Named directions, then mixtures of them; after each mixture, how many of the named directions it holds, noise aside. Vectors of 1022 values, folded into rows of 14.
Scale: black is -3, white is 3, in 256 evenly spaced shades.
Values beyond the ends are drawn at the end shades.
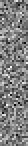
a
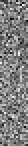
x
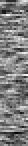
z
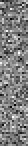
three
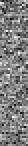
three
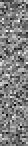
three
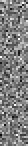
two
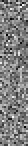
one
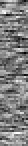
one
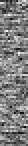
two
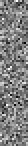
one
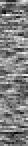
one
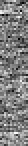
three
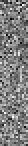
one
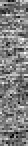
three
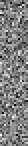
two
